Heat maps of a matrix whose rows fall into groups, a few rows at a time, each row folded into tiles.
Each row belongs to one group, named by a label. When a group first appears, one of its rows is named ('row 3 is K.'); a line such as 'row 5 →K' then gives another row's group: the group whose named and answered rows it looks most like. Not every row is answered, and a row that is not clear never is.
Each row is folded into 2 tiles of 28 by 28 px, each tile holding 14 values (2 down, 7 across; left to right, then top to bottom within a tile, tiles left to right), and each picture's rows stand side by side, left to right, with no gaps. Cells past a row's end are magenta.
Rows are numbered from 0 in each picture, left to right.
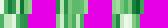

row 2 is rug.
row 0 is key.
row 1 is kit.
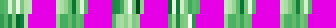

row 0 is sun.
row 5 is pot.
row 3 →kit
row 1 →pot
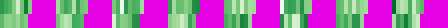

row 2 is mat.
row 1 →key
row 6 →sun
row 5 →key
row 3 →rug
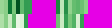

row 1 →kit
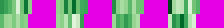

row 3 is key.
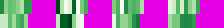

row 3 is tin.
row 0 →rug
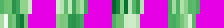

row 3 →kit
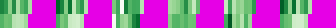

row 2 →mat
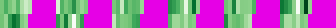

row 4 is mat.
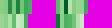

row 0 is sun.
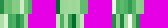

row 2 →key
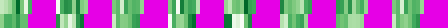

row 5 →rug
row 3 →mat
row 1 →key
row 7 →mat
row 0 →pot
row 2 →mat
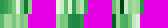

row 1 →tin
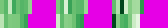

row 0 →mat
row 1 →mat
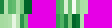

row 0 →rug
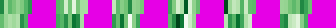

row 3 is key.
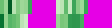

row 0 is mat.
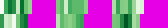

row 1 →mat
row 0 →key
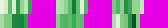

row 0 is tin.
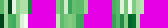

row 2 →sun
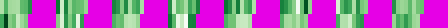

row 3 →rug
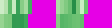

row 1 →pot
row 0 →tin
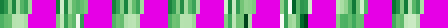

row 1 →kit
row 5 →mat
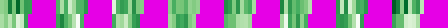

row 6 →kit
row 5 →kit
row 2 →key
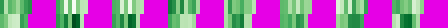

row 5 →sun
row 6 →tin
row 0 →rug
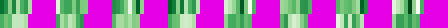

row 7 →pot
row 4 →pot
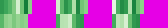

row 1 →key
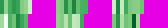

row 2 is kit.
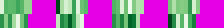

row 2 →sun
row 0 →key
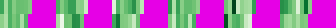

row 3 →kit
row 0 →kit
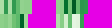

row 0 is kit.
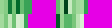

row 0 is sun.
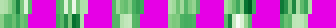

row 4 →rug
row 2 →rug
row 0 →pot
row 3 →tin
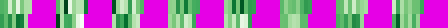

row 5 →rug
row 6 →sun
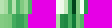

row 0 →tin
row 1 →pot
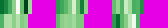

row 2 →kit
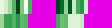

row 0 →pot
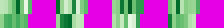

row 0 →pot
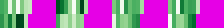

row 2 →mat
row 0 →sun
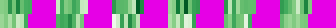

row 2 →rug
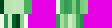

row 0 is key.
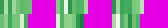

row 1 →mat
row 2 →kit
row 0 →kit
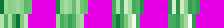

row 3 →kit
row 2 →kit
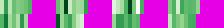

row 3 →mat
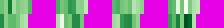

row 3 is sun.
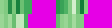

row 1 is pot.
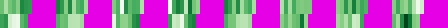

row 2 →mat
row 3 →key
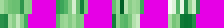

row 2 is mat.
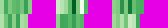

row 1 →pot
